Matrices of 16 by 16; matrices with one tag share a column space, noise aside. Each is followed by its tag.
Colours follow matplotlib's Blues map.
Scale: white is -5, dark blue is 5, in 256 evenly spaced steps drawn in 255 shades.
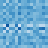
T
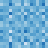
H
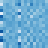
H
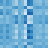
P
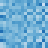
H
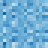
H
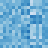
P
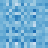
H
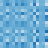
H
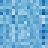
P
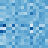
T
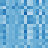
P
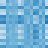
P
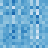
P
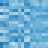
H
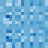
H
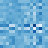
T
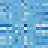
T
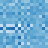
T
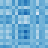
P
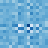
T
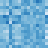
P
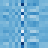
H
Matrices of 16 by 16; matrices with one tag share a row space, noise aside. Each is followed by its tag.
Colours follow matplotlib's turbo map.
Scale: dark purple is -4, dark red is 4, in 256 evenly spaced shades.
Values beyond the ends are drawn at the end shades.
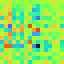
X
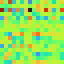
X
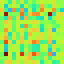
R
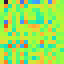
R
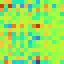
X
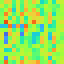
R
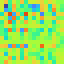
R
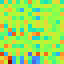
X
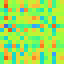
R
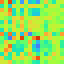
X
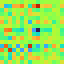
X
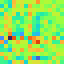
X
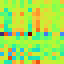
X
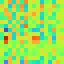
R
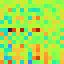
X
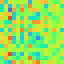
X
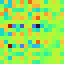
X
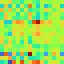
X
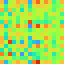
X
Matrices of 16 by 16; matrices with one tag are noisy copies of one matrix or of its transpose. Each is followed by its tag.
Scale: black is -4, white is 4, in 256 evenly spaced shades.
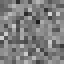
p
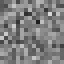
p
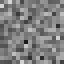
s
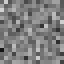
s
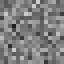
p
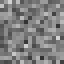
s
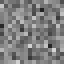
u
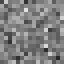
u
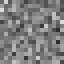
s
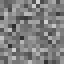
p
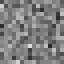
u
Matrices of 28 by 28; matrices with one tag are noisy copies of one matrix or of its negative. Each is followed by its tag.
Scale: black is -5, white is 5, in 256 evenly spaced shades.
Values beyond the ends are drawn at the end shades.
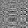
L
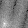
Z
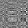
L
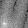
Z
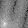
Z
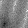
Z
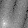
Z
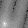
Z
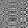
L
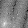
Z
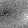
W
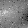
W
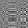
L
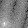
Z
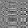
L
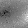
W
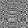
L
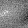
W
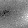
W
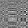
L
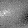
W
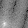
Z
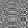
L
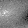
W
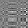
L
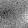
W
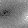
W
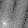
Z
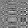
L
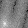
Z
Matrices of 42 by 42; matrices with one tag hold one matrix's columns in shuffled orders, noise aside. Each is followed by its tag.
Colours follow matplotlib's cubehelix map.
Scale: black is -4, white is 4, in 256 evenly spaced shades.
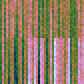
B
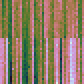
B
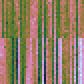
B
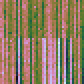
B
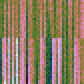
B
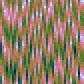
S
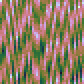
S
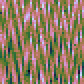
S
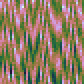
S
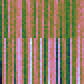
B
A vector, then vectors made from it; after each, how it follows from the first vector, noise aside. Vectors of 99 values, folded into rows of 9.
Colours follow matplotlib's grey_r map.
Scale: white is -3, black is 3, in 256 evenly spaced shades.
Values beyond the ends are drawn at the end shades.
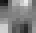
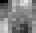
copied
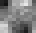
copied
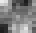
negated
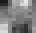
copied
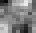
copied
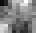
copied
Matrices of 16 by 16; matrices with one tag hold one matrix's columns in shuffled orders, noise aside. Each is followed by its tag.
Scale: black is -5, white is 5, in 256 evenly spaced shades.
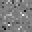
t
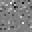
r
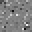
t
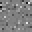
r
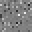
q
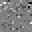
r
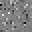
q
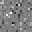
q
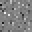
q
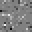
t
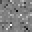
t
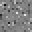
q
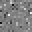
q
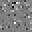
r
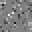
q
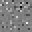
r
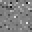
r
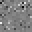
r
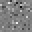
r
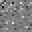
r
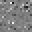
r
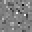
q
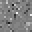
q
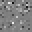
r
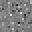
q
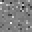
r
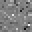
t
